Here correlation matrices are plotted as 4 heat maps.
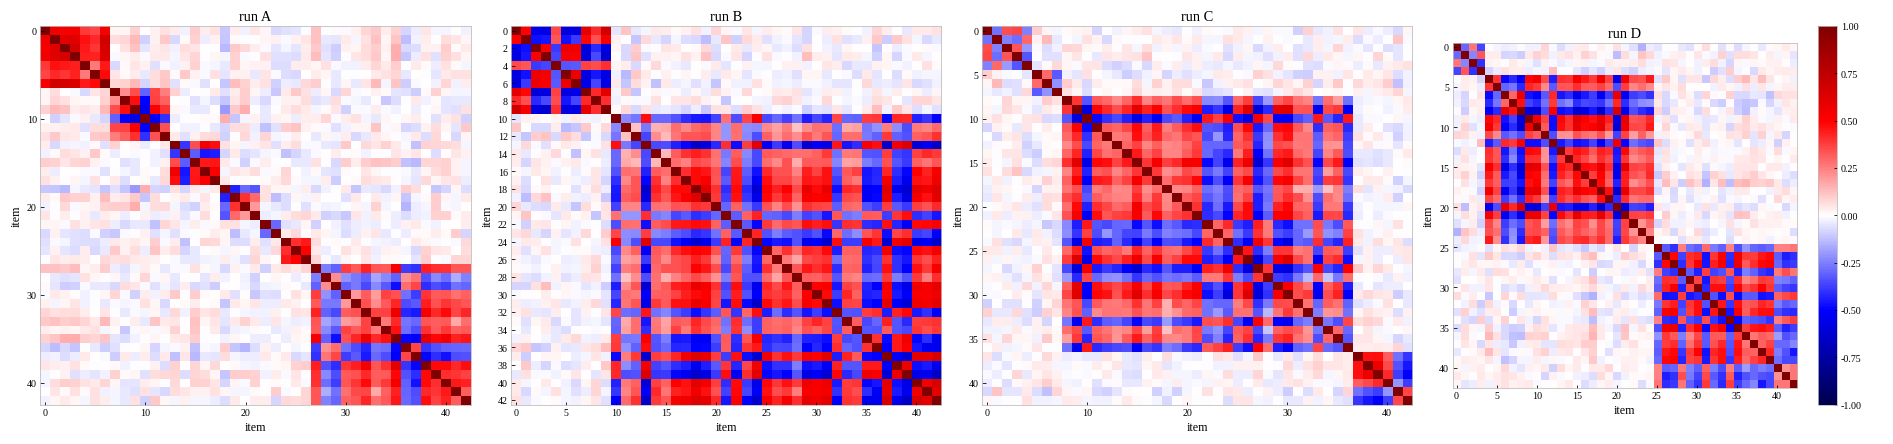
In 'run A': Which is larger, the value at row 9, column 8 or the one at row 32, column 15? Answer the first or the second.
the first
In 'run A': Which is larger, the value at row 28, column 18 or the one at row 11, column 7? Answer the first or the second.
the second
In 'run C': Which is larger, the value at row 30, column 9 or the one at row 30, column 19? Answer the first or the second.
the first
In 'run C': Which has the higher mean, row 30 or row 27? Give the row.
30
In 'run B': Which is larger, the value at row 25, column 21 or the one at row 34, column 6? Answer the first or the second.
the second
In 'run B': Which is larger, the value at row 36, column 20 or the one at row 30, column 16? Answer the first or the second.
the second
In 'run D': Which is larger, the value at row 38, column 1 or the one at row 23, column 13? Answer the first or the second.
the second
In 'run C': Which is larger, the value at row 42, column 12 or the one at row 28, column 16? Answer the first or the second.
the first
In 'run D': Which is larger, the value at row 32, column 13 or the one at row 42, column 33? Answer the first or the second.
the first
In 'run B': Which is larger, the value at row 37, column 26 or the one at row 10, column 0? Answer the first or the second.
the first
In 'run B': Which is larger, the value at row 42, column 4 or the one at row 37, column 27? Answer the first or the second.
the second
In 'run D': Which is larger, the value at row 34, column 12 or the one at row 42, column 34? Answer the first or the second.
the second
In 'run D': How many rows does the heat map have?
43
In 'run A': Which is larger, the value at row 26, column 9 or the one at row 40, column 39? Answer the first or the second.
the second
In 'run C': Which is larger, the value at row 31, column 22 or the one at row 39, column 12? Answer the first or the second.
the second
